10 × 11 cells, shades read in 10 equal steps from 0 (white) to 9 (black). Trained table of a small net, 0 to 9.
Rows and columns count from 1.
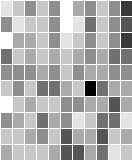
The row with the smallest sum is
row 2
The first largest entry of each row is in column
11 11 11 1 1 8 10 4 6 6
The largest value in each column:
5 4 4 5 5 6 6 9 6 6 7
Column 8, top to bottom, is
4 5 4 4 3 9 3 2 3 3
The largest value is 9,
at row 6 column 8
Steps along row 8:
down down up down up down up up same down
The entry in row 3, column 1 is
0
